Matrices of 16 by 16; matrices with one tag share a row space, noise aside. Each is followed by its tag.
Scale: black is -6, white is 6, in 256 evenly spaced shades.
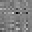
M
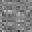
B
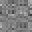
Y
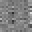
Y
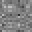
B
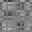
B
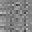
M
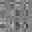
M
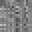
M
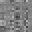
M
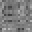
B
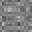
B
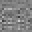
B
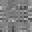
Y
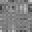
Y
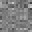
Y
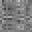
B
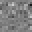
Y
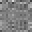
Y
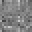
B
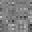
Y
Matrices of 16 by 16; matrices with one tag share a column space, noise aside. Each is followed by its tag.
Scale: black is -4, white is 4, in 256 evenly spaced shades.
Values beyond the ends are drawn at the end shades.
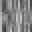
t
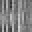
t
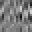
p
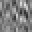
p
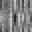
t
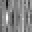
t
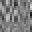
p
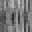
t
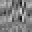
p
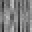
t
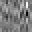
p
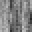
t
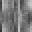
t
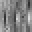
t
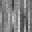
t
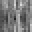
t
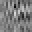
p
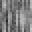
t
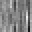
t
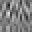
p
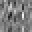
p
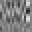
p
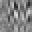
p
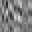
p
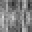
t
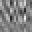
p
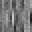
t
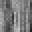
t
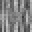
t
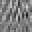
p
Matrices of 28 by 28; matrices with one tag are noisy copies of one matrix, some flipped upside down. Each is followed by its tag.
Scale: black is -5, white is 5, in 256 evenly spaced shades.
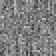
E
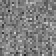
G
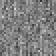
E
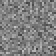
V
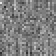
E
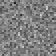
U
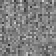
G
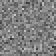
V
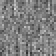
E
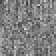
E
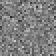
V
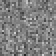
G
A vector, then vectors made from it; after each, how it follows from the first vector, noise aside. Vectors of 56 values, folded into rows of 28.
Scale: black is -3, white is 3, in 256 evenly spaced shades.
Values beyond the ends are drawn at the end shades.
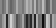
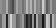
copied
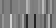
partly zeroed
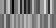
reversed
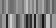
copied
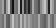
reversed
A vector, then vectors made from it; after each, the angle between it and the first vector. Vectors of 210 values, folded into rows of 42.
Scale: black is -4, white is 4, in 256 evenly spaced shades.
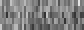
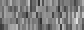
orthogonal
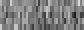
nearly parallel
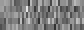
orthogonal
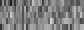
partly opposed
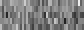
nearly parallel
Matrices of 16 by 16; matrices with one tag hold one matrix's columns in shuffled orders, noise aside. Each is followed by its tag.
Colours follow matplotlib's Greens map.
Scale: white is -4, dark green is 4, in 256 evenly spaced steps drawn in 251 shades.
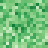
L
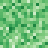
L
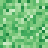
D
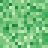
L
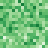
L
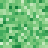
D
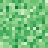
D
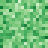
D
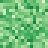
D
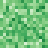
D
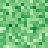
L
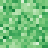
D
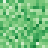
D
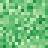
D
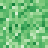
L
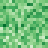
L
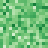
L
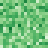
L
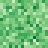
D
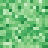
D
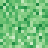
L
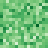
L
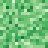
D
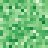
D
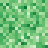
L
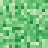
D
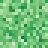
D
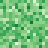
D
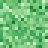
D
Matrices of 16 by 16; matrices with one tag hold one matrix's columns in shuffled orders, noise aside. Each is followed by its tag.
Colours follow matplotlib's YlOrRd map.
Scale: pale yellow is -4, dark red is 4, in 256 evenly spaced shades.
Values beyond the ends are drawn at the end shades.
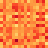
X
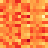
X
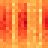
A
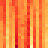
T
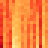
T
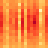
A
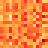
X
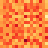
X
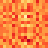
X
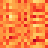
X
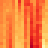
T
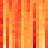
T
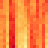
T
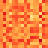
X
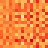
X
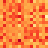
X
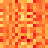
X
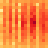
A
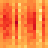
A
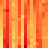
T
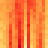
T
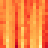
T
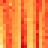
T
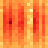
A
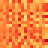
X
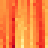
T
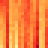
T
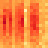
A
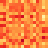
X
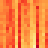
T
